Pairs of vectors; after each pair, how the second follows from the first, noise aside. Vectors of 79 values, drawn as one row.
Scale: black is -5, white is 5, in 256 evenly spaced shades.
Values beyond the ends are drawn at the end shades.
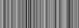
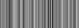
reversed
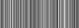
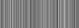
shrunk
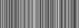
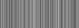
shrunk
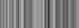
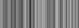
reversed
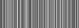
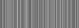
shrunk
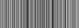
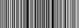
scaled up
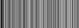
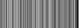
reversed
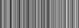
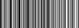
scaled up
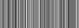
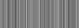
shrunk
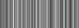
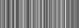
reversed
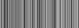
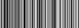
scaled up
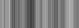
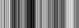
scaled up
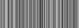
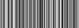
scaled up
